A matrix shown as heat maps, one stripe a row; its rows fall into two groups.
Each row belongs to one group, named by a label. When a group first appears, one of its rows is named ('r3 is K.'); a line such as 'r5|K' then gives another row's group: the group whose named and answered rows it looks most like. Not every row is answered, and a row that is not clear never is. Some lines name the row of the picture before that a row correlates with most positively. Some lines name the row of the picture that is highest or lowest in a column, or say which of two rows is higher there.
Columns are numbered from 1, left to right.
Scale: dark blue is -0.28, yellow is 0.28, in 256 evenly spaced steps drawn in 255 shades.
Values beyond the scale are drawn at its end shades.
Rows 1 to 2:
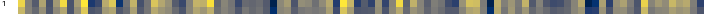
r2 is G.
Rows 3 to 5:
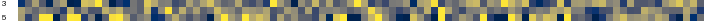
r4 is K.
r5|K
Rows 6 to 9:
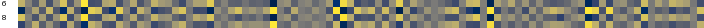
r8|G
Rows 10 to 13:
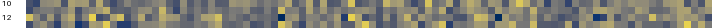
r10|K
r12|G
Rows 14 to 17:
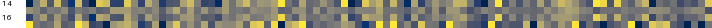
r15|K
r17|K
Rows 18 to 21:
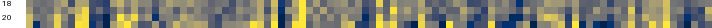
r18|K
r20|K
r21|K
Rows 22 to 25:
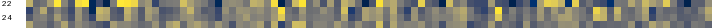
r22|K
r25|K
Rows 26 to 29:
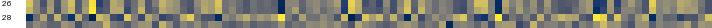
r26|G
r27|G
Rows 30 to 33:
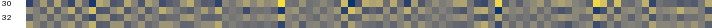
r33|G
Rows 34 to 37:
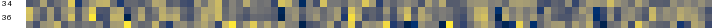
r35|G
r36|G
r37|K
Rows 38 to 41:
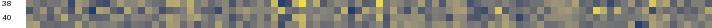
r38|K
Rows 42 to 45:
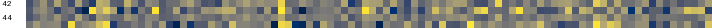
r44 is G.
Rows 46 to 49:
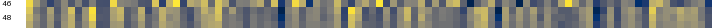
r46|K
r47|G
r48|G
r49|G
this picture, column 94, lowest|46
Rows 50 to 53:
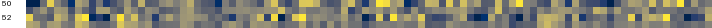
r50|K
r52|K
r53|K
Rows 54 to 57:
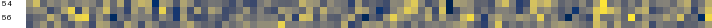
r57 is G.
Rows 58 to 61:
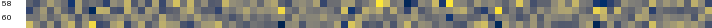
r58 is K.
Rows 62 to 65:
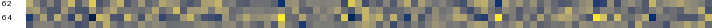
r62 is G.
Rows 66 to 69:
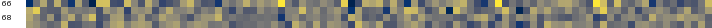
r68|G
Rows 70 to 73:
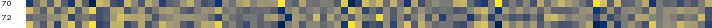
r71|G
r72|K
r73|G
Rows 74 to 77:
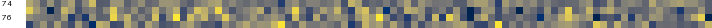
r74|G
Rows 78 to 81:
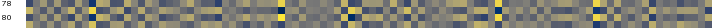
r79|G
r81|G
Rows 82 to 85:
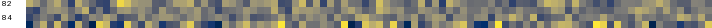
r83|K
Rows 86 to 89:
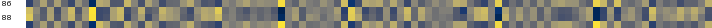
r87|G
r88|G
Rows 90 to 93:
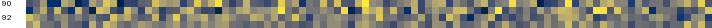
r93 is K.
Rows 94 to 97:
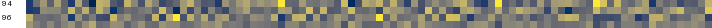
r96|K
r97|G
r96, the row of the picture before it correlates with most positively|92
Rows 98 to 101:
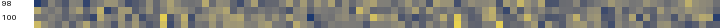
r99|G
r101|K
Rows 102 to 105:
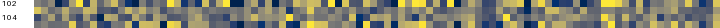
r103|K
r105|K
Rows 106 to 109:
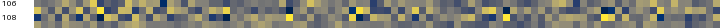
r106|K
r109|K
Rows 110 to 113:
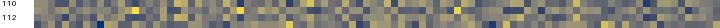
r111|K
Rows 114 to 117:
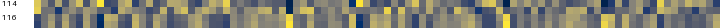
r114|G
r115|K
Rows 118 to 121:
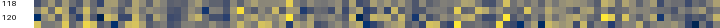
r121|K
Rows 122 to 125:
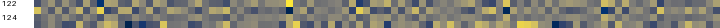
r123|G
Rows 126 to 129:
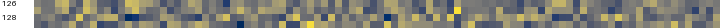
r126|K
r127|K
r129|K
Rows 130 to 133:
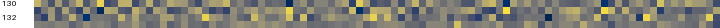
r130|G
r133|K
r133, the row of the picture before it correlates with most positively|127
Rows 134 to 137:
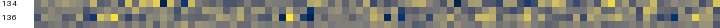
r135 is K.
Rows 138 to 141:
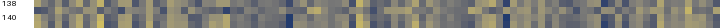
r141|G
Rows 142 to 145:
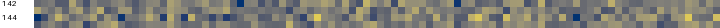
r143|G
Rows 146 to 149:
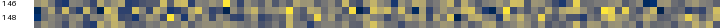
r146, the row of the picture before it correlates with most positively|142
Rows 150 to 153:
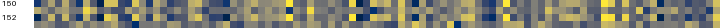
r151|K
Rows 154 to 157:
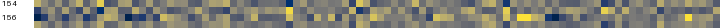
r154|G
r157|G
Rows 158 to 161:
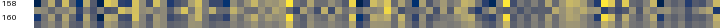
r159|K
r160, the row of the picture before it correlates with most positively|155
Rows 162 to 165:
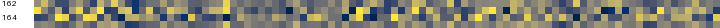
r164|K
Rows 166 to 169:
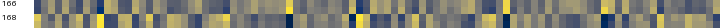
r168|G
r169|G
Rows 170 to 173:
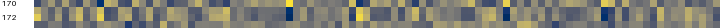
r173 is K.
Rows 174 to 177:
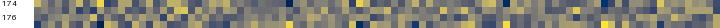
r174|G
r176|K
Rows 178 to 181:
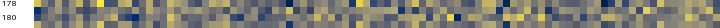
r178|G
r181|G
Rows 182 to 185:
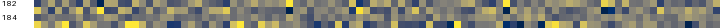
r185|K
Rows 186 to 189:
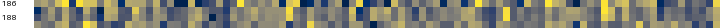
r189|K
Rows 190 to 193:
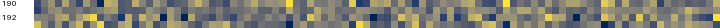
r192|K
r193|G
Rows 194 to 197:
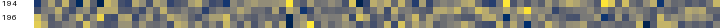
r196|G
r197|K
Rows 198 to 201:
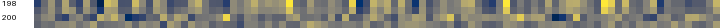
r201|K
